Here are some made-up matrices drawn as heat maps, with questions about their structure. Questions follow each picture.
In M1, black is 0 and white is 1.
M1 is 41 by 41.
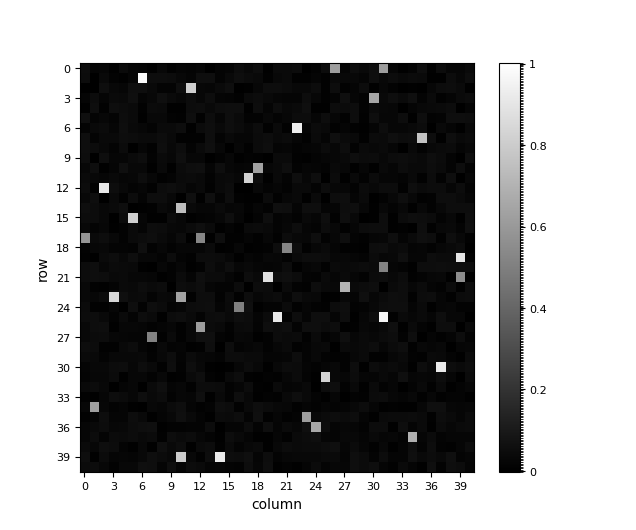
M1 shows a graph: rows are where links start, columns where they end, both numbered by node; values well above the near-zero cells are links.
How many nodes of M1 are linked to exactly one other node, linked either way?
4
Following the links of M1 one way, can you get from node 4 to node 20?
no
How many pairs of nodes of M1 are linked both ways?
1
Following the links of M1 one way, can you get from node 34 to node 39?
yes
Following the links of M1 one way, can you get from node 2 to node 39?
no
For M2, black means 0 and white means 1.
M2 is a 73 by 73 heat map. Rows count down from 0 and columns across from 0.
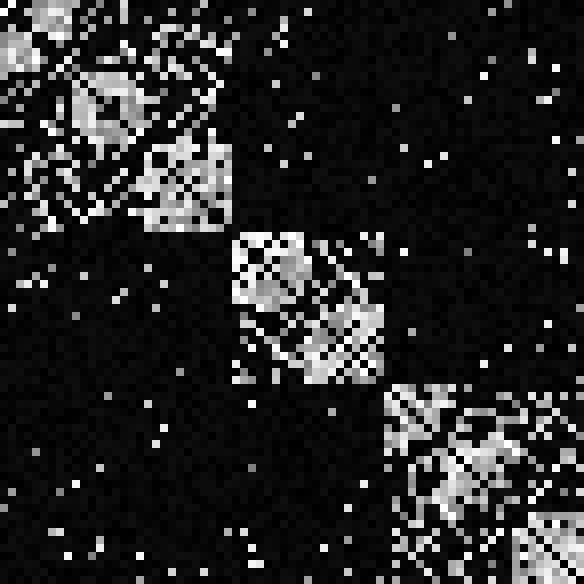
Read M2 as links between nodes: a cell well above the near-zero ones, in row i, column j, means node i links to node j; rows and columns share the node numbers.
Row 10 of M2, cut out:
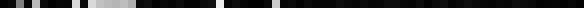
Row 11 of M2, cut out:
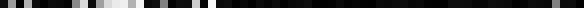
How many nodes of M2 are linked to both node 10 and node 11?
6
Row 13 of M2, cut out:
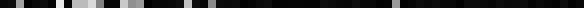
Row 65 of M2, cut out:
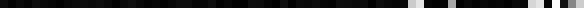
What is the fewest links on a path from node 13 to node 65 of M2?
3
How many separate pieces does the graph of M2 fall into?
1
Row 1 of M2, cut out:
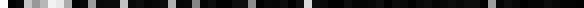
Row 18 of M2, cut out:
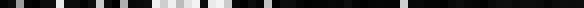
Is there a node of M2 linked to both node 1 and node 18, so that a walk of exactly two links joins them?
yes
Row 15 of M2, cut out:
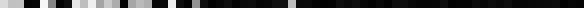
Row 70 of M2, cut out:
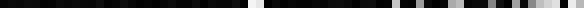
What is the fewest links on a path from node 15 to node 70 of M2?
3
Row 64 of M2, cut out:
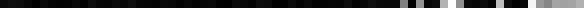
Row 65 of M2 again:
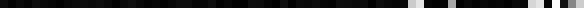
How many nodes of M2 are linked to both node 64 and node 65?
7
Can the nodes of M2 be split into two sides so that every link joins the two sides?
no
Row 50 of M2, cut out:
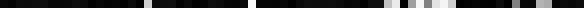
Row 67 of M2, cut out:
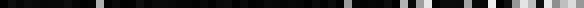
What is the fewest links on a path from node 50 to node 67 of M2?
1
